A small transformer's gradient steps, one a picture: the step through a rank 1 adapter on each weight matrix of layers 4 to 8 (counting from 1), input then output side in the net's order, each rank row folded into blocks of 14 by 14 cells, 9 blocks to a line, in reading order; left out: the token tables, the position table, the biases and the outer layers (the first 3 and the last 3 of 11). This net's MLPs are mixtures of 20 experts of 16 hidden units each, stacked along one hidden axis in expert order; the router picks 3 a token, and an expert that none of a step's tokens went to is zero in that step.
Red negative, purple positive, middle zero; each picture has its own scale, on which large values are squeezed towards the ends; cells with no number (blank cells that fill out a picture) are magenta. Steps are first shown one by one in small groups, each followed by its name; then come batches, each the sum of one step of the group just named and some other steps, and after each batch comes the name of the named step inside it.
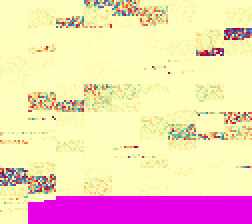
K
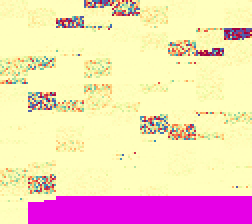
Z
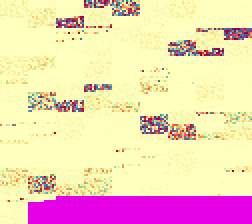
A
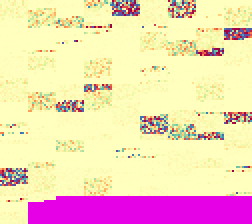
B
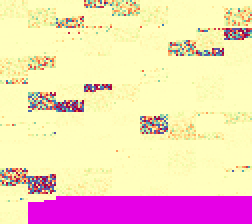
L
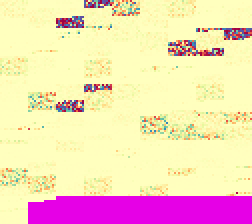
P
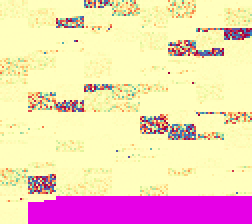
B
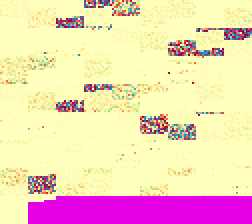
Z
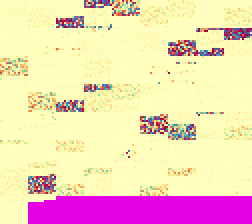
P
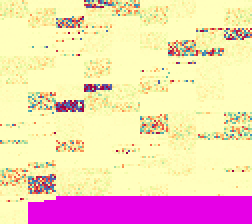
A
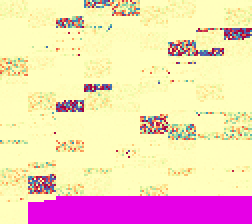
A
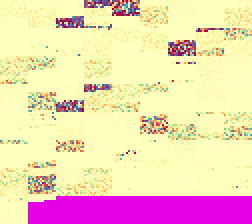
Z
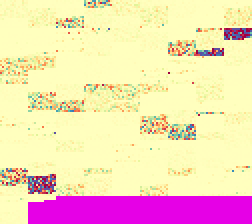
L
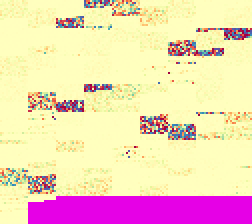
K
